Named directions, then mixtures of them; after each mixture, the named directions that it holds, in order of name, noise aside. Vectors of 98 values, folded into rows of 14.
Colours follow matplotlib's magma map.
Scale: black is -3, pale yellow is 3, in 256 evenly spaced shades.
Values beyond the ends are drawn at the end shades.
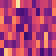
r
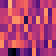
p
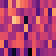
p, r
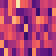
p, r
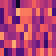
r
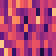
p, r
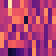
p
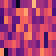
r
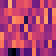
p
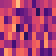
r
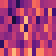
p, r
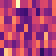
r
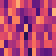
p, r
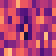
r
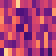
r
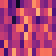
p, r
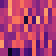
p
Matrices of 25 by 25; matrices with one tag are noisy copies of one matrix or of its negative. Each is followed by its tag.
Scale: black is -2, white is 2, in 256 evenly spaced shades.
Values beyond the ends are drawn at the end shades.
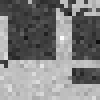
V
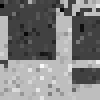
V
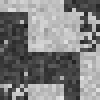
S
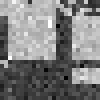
V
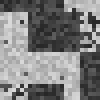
S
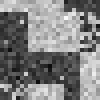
S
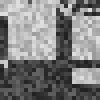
V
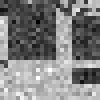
V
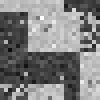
S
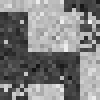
S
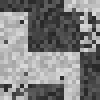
S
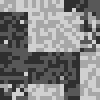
S
